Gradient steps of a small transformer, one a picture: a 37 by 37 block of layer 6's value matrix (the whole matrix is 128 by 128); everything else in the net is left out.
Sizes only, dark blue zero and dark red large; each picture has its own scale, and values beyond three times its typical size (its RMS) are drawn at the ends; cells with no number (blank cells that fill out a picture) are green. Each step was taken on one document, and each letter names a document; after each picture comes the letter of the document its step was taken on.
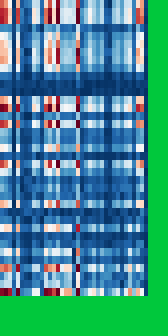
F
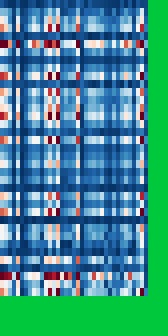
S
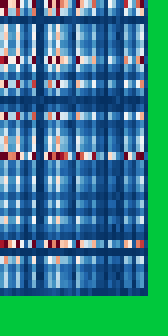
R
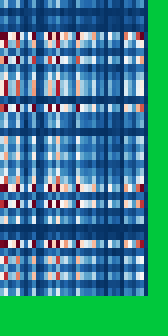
R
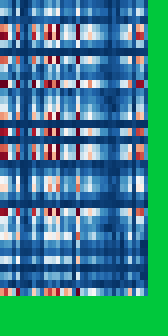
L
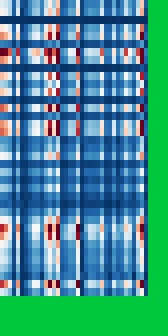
S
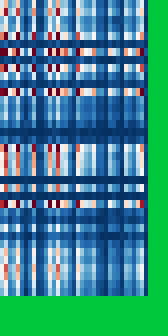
R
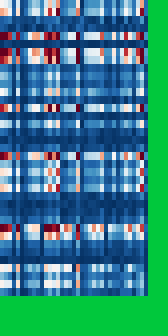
S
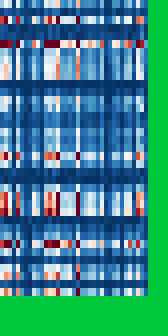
F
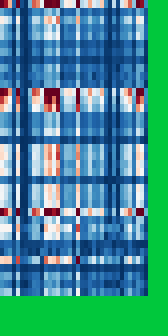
L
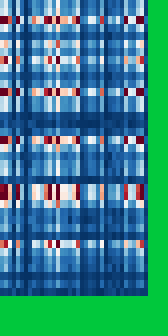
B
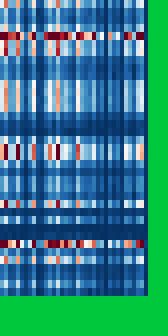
R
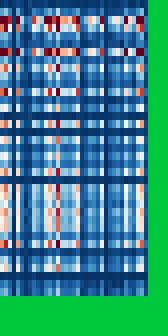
B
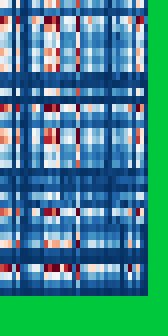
L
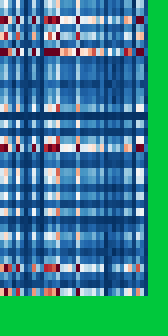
L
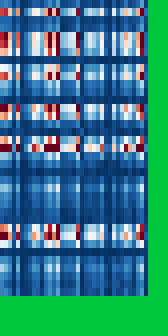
S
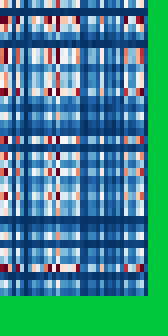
B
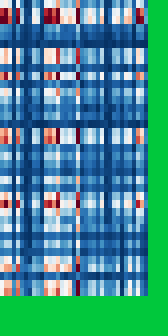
F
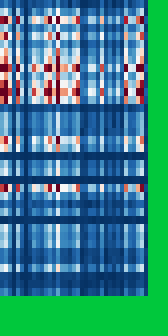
B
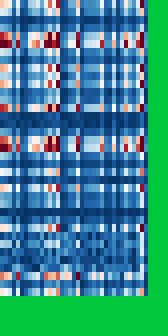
S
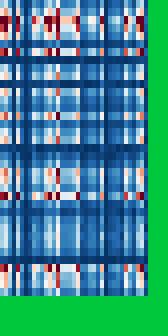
B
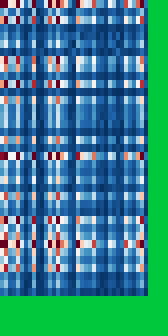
R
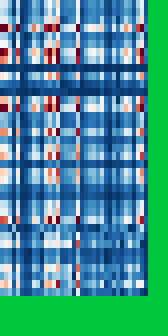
L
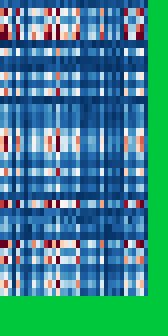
B
